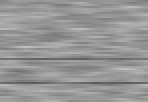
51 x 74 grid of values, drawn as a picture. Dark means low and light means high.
The values are skewed, with a long tail toward low values. Overall the values sit about 60% of the way up the scale. Rows 30 and 42 differ from the rows beside them. Streaks run across, left to right. There is no overall slope.
